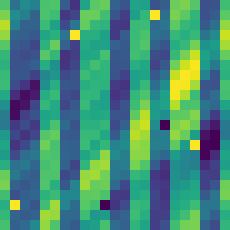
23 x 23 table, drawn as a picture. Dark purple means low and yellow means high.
There is no overall slope. Upright stripes repeat 5 times across the table. The middle left is the ninth with the lowest average. Six lone cells stand out: four far higher and two far lower than their neighbours.
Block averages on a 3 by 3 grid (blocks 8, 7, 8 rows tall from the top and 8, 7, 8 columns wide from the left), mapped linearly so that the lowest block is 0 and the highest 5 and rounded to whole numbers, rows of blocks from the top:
2 4 5
0 5 4
3 5 1
